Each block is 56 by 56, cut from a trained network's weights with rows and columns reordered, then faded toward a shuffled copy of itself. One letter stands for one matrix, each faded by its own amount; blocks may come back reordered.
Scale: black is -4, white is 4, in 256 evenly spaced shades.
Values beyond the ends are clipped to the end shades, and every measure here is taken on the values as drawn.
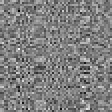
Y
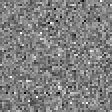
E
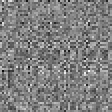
Y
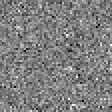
E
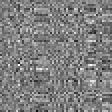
Y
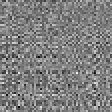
Y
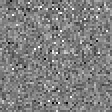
E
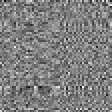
Y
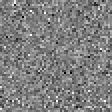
E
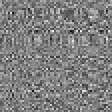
Y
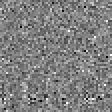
E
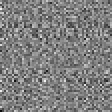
Y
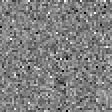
E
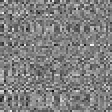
Y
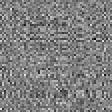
Y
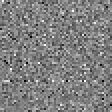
E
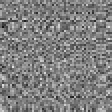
Y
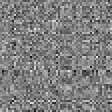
Y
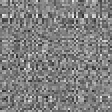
Y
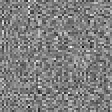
Y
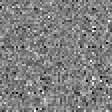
E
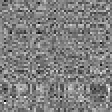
Y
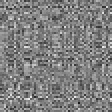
Y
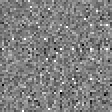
E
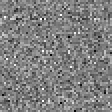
E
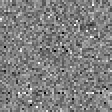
E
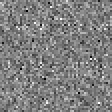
E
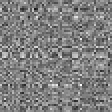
Y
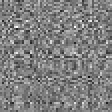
Y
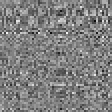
Y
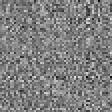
Y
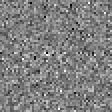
E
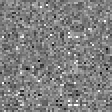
E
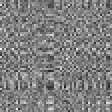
Y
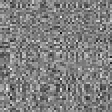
Y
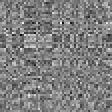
Y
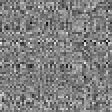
Y
